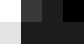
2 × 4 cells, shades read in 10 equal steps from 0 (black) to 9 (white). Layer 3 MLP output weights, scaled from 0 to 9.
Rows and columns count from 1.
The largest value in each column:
9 2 1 1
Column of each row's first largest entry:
1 1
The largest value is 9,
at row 1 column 1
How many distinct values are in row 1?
4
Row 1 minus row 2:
1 1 0 -1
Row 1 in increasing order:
0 1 2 9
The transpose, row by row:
9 8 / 2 1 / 1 1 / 0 1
